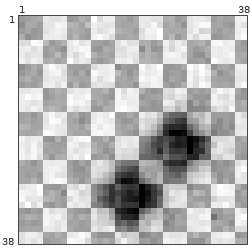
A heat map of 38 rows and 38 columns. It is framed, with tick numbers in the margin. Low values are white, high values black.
Two bumps rise from the field. On average the colour sits 30% of the way up the scale. The halves do not mirror each other. The bottom middle is the ninth with the highest average. No single row or column stands out from its neighbours.
